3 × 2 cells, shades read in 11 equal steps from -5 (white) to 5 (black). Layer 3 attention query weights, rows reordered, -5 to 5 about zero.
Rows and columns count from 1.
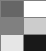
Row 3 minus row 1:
-5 9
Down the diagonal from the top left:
1 -3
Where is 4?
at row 3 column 2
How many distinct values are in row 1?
2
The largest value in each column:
1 4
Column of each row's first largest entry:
1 1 2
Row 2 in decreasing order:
0 -3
